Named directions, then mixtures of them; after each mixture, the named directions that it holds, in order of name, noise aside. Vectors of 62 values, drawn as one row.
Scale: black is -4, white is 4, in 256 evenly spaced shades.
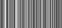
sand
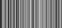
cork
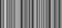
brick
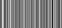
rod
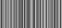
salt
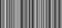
brick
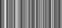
brick, sand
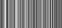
sand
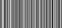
rod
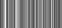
brick, sand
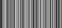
cork, sand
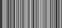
cork, sand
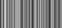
brick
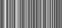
sand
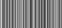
cork, salt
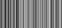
brick, cork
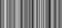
brick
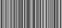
salt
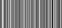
rod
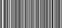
rod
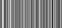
rod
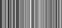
cork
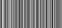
rod, salt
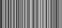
cork, salt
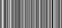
rod
